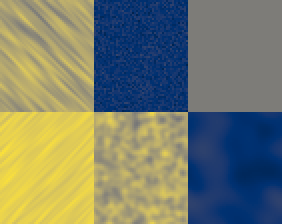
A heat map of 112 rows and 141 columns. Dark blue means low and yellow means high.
It is made of 2 by 3 panels. Panel 1,1: high, slanting down to the right. Panel 1,2: very low, fine-grained, faint in contrast. Panel 1,3: middling, flat. Panel 2,1: very high, slanting up to the right, faint in contrast. Panel 2,2: high, blotchy. Panel 2,3: very low, smooth, faint in contrast.
